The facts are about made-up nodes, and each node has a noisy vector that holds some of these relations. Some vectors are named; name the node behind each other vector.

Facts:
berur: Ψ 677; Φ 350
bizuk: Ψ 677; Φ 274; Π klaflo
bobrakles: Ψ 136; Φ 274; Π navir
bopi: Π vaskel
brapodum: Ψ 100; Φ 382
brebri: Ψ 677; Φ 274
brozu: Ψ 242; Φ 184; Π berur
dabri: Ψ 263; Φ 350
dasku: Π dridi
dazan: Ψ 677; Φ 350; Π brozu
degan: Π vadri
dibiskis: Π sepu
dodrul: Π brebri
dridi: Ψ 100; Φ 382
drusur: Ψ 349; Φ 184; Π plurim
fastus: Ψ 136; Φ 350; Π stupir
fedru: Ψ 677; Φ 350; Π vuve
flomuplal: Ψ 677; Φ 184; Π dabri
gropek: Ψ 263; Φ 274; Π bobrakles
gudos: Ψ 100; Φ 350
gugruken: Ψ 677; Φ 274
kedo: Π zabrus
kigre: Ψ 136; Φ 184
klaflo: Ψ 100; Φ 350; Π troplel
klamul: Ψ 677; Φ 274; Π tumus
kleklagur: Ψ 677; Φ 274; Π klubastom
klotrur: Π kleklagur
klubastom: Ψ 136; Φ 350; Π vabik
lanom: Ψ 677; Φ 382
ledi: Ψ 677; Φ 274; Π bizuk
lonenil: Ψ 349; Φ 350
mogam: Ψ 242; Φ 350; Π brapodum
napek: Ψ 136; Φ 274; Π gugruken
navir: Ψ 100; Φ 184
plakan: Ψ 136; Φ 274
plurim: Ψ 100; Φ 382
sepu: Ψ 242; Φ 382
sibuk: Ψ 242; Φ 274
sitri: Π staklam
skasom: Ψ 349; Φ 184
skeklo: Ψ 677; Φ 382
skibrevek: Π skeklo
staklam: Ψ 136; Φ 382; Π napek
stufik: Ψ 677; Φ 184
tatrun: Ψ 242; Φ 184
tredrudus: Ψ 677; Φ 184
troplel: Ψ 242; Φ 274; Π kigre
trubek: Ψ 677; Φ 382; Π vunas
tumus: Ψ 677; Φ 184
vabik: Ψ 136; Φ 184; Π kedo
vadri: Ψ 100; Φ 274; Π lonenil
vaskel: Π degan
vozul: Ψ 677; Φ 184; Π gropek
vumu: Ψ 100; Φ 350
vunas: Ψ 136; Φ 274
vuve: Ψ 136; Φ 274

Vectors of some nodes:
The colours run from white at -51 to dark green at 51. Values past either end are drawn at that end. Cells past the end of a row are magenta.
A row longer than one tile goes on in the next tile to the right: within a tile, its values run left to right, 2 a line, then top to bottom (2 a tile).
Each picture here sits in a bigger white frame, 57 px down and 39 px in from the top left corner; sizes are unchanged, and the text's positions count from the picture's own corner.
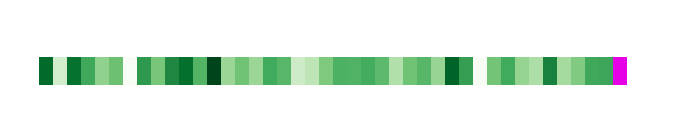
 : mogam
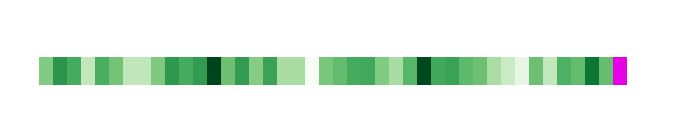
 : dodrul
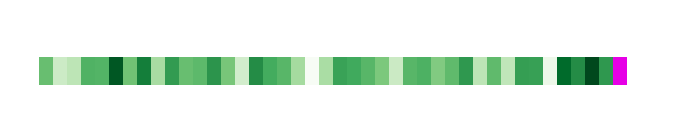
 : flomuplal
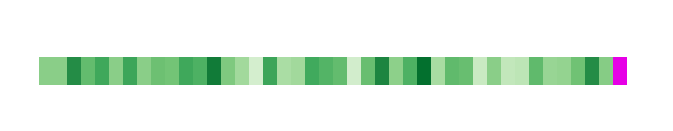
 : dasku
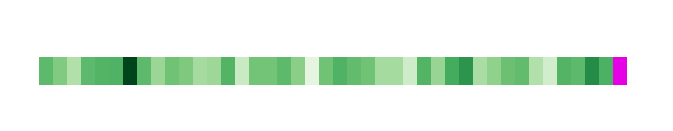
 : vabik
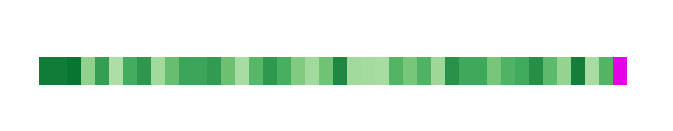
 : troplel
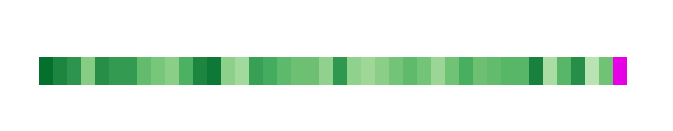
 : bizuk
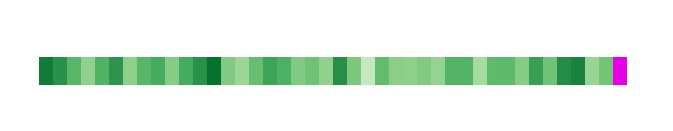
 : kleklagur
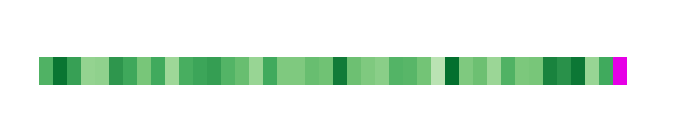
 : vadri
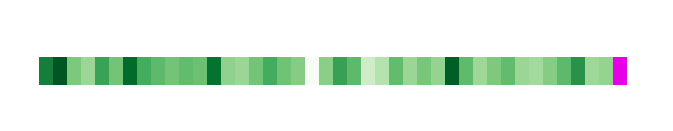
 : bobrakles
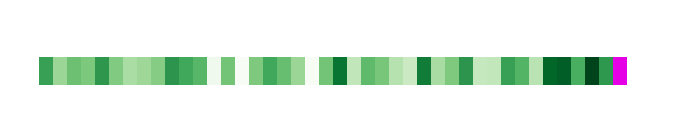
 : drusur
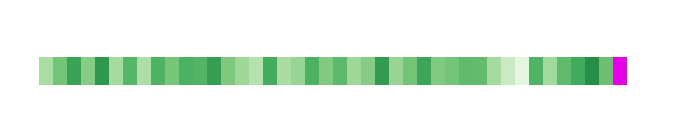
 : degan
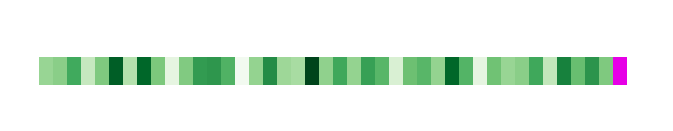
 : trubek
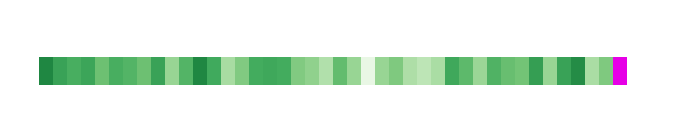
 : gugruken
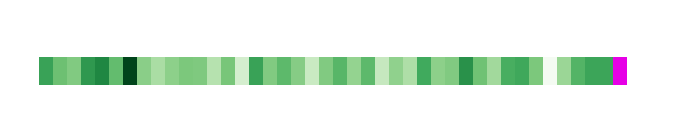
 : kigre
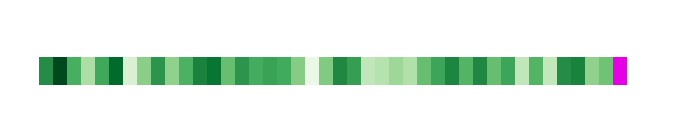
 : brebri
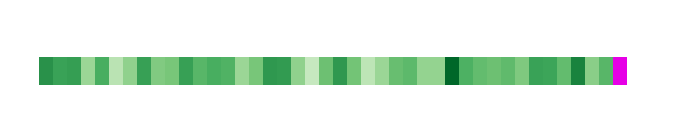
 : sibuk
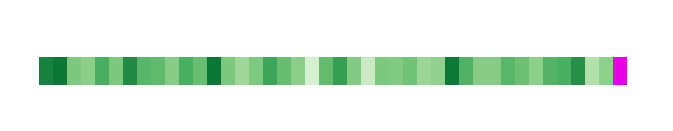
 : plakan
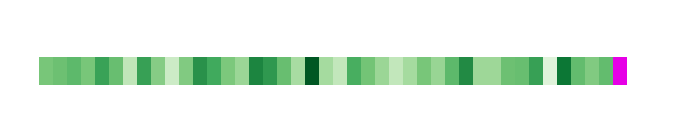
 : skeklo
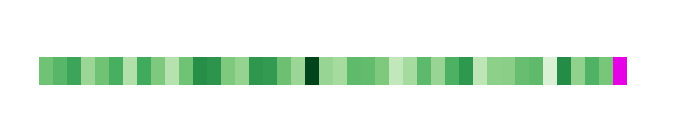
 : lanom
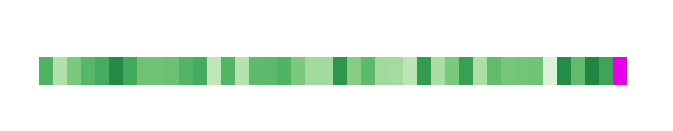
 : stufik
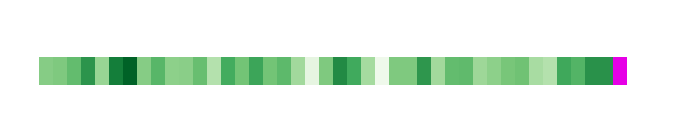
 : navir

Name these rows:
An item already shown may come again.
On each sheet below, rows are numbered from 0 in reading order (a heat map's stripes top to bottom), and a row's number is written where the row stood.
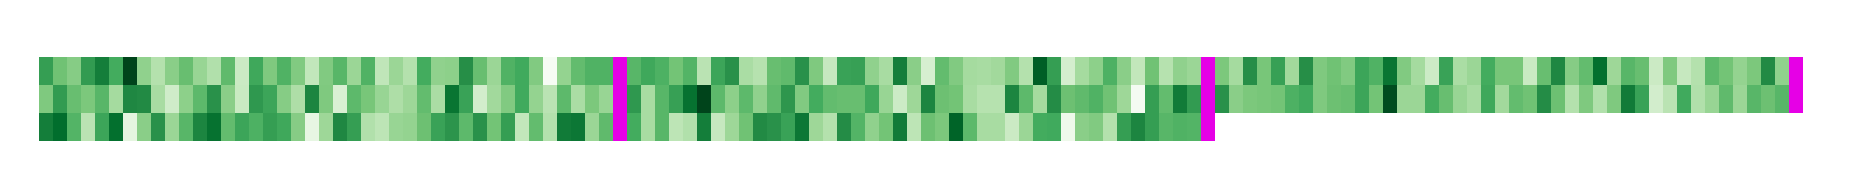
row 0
kigre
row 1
staklam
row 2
dasku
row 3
staklam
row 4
tumus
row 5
klubastom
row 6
brebri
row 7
dazan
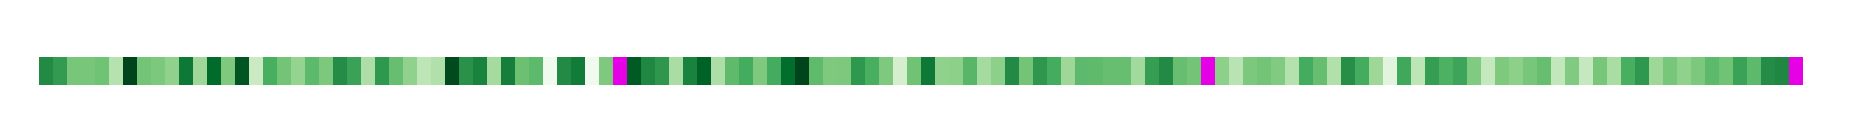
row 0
vuve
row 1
klamul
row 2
brozu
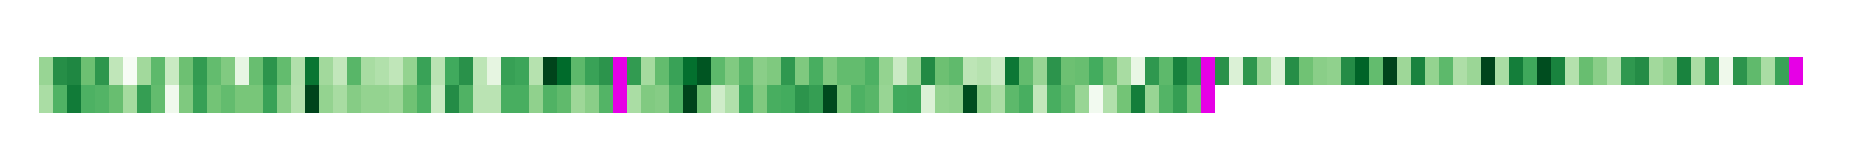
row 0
plurim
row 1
tumus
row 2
fedru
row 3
dridi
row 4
stupir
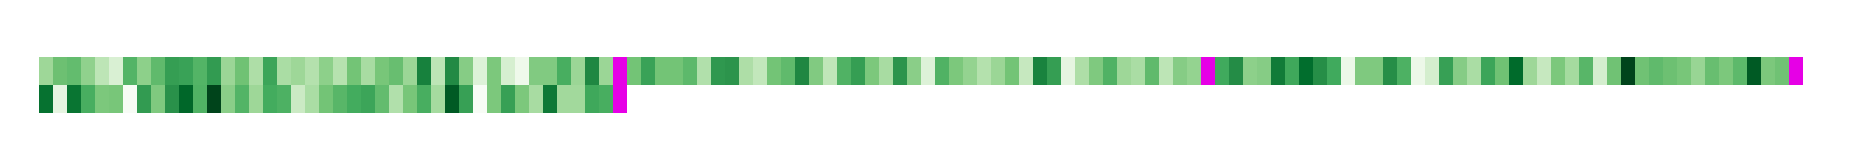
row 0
dibiskis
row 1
staklam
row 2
vunas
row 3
mogam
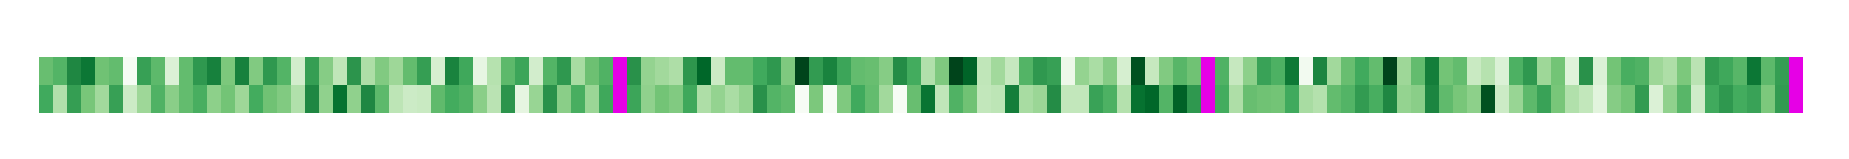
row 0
brapodum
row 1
fastus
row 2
dabri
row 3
lonenil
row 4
drusur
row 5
berur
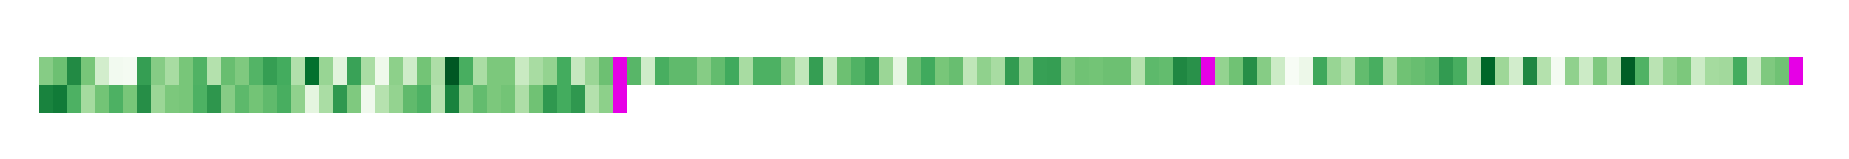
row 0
sepu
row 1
tatrun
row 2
sepu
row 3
gropek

